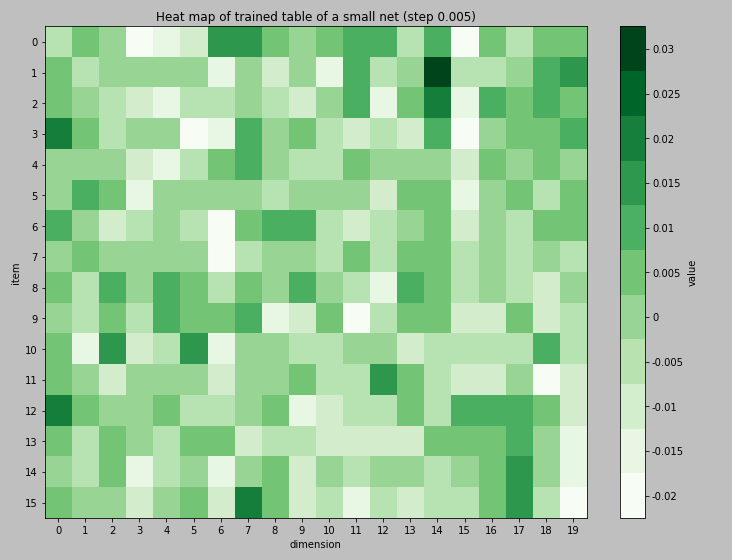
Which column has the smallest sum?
15
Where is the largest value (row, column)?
1 14
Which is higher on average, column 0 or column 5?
column 0
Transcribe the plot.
Title: Heat map of trained table of a small net (step 0.005)
x-axis: dimension, ticks 0 1 2 3 4 5 6 7 8 9 10 11 12 13 14 15 16 17 18 19
y-axis: item, ticks 0 1 2 3 4 5 6 7 8 9 10 11 12 13 14 15 (0 at the top)
Colour bar: value, ticks -0.02 -0.015 -0.01 -0.005 0 0.005 0.01 0.015 0.02 0.025 0.03
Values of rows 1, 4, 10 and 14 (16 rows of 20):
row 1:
0.005 -0.005 0 0 0 0 -0.015 0 -0.01 0 -0.015 0.01 -0.005 0 0.03 -0.005 -0.005 0 0.01 0.015
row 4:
0 0 0 -0.01 -0.015 -0.005 0.005 0.01 0 -0.005 -0.005 0.005 0 0 0 -0.01 0.005 0 0.005 0
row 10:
0.005 -0.015 0.015 -0.01 -0.005 0.015 -0.015 0 0 -0.005 -0.005 0 0 -0.01 -0.005 -0.005 -0.005 -0.005 0.01 -0.005
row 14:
0 -0.005 0.005 -0.015 -0.005 0 -0.015 0 0.005 -0.01 0 -0.005 0 0 -0.005 0 0.005 0.015 0 -0.015
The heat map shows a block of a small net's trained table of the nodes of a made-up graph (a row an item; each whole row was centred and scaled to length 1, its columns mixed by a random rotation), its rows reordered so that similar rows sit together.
